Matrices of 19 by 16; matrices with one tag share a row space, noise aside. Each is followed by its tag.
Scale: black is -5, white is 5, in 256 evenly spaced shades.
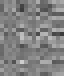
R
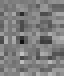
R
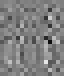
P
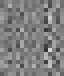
P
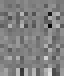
P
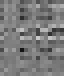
R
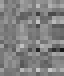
R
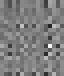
P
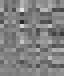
R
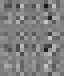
P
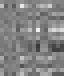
R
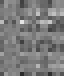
R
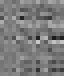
R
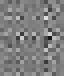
P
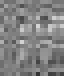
R
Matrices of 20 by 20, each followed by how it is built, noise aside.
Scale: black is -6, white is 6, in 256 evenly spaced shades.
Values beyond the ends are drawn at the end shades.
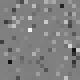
sparse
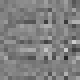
low rank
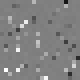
sparse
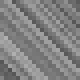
Toeplitz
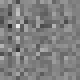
low rank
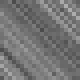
Toeplitz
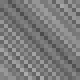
Toeplitz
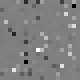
sparse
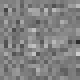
low rank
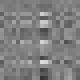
low rank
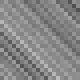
Toeplitz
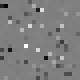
sparse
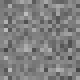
low rank
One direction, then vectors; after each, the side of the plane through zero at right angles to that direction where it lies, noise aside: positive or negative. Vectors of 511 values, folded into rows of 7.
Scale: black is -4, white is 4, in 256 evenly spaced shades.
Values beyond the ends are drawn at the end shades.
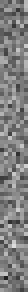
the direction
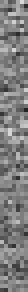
negative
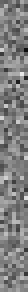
negative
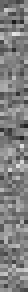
positive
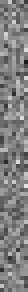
negative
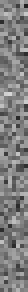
negative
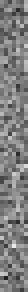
positive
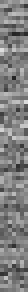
negative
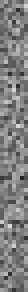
positive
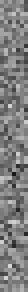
negative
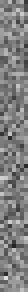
negative
